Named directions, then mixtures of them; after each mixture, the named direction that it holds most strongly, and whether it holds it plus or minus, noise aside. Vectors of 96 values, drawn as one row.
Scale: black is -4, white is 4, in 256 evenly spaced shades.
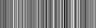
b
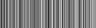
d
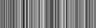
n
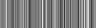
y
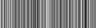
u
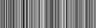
n, plus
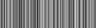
d, plus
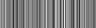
b, minus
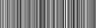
b, minus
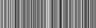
u, plus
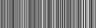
y, plus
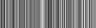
d, plus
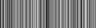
u, minus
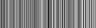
d, plus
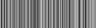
d, plus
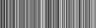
d, plus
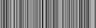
y, minus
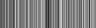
d, plus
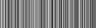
d, minus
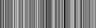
b, plus
